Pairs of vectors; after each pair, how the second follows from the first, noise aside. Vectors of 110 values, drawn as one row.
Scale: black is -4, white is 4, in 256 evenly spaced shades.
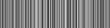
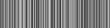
wrapped around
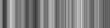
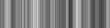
wrapped around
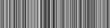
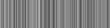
shrunk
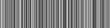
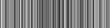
sign-scrambled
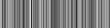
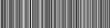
sign-scrambled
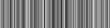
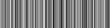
sign-scrambled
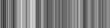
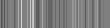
partly zeroed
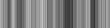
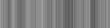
shrunk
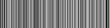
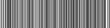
negated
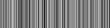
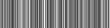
negated
